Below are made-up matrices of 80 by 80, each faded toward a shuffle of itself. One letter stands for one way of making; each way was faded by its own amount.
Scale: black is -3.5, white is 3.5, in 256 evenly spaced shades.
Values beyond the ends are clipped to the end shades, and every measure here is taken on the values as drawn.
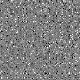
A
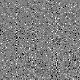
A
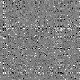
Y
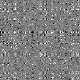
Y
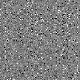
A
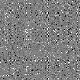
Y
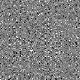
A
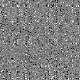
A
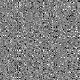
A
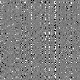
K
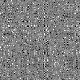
A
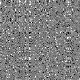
A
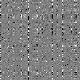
K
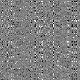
K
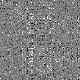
A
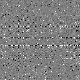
Y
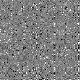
A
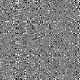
Y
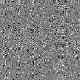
A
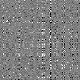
K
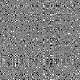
Y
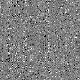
A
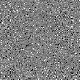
A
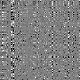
K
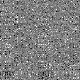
A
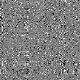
A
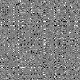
Y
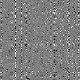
K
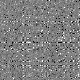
Y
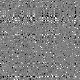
Y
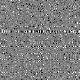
Y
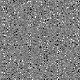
A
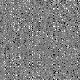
A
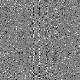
A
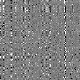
K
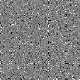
A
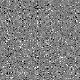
A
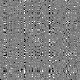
K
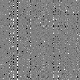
K
